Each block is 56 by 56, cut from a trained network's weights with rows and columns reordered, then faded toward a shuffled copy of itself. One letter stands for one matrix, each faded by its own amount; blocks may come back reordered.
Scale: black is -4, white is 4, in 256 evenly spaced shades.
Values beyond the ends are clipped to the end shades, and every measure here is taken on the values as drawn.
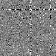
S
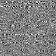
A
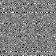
A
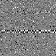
S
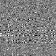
A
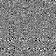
A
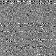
A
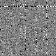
S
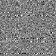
A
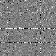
S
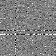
S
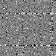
S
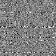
A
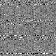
A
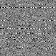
A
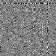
S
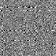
A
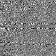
A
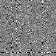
S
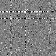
S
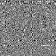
A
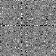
S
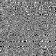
A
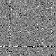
S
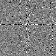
S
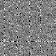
S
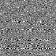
A
